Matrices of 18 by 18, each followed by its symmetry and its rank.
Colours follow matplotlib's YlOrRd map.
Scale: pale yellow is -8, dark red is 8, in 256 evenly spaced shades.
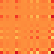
symmetric, rank one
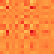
symmetric, rank two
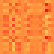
neither, rank two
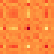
symmetric, rank two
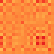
symmetric, rank two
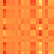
neither, rank one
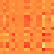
neither, rank two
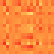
neither, rank two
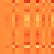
neither, rank one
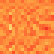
neither, rank three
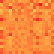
neither, rank three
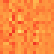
neither, rank three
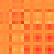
symmetric, rank one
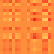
neither, rank one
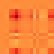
symmetric, rank one
